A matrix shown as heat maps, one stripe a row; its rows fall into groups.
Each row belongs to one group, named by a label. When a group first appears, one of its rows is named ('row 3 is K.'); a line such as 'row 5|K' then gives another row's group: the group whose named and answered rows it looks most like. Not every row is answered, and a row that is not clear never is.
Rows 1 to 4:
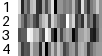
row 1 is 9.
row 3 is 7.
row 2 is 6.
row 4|9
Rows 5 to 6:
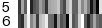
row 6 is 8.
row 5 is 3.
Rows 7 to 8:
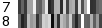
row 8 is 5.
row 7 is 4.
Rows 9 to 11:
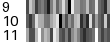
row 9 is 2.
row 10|5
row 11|7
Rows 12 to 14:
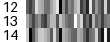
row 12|5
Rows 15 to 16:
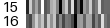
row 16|8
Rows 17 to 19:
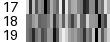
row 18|3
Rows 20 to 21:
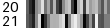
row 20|4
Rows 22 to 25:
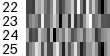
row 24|9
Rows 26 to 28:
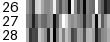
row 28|9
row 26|7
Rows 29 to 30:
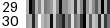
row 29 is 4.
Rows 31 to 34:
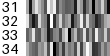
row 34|9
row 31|8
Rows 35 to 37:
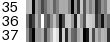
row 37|5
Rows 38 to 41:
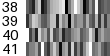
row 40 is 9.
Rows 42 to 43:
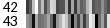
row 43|3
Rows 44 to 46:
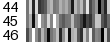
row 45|7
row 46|2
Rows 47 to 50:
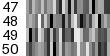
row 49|9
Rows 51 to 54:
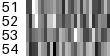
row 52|8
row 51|8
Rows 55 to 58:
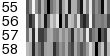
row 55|2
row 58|3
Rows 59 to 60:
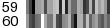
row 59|5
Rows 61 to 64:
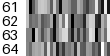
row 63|3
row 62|3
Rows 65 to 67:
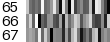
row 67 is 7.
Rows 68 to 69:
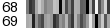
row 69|3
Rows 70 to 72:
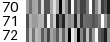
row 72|7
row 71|8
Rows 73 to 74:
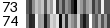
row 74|5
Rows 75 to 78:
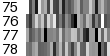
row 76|8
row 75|9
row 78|3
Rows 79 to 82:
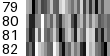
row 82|7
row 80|4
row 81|4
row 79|6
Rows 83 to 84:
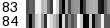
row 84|5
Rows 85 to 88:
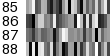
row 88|9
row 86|4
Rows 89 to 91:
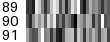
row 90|8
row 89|5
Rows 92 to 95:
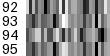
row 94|7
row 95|6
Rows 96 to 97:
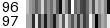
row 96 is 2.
